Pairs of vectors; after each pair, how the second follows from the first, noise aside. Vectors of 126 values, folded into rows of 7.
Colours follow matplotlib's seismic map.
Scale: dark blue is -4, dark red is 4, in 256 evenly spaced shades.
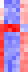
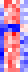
negated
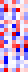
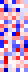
negated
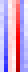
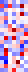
shuffled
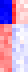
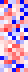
shuffled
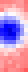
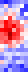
negated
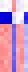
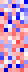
shuffled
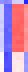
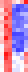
negated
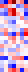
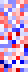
shuffled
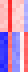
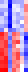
negated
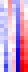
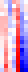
negated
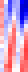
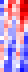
negated
